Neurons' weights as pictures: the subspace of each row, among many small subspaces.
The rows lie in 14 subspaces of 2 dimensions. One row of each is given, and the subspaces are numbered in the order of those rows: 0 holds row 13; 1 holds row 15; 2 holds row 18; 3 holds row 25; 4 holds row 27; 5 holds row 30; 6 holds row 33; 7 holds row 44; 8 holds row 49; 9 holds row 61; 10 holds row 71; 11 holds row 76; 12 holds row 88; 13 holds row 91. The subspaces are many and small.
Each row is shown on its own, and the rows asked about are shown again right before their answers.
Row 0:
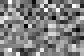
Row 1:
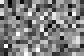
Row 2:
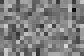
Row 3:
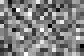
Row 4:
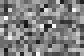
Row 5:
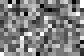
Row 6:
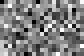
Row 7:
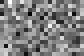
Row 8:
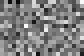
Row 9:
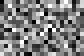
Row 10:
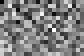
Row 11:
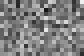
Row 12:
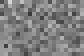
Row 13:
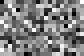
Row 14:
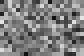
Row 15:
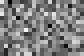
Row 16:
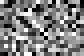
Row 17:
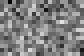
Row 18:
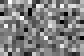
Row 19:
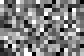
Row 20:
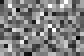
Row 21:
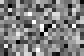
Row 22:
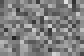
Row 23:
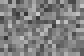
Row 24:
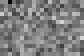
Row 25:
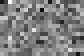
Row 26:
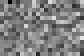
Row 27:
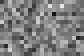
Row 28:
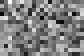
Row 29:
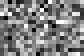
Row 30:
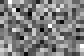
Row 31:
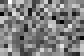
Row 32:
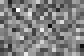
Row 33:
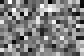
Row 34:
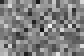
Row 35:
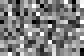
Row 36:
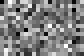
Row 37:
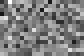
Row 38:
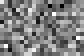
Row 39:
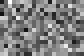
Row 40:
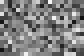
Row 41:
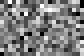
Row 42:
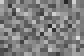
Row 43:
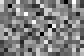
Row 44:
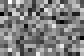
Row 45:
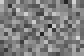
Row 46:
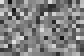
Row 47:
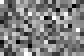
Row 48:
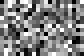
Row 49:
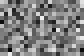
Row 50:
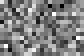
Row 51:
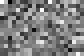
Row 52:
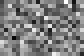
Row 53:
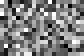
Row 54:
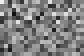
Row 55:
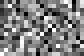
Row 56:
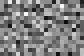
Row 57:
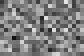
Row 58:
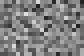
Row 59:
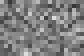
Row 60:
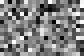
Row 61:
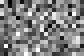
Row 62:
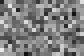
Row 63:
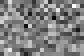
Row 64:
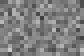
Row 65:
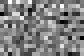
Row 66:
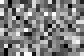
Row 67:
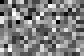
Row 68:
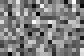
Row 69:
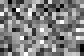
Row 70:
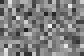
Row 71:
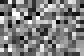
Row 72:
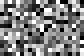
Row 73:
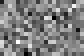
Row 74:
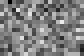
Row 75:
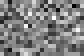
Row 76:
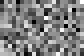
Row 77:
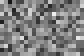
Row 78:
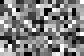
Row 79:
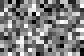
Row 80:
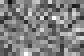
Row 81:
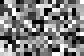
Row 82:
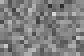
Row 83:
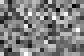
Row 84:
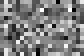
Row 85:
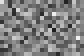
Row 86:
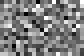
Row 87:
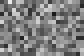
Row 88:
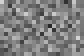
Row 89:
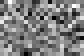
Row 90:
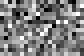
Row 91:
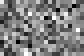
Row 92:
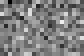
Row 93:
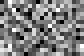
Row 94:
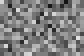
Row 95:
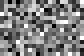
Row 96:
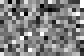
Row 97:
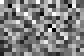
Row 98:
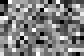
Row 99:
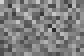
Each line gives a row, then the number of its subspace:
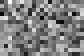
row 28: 9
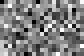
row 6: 7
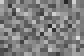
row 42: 12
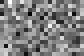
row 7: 9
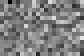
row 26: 11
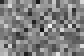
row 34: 7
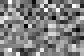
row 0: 13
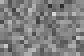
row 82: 4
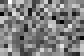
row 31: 7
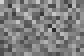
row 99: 10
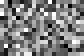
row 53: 1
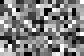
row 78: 0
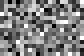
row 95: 7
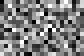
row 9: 4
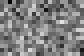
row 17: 5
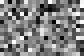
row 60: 6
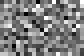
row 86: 2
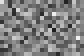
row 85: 12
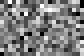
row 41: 6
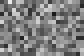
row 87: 12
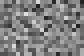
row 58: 2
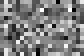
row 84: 3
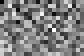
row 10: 10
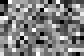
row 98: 3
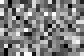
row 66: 1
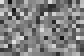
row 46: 6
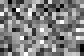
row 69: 5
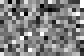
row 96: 6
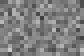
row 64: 8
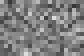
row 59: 11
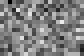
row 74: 5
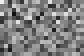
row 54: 10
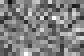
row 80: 11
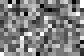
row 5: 6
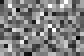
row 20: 4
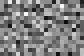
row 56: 2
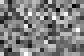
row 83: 13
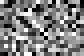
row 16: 2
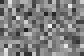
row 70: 1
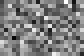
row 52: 8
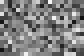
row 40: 0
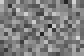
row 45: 12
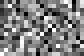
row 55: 6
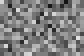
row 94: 4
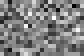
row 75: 13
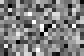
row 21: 9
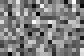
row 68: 8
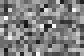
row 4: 1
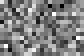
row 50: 4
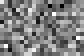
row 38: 4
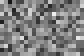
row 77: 12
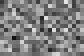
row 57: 8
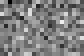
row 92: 2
